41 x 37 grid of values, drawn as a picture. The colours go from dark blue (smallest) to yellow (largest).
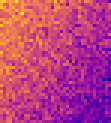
Grain: fine. Ninth with the lowest average: bottom right. Stripes: none. Ninth with the highest average: top left. Odd rows or columns: none. Mirror symmetry: none. Slope: up to the top left.
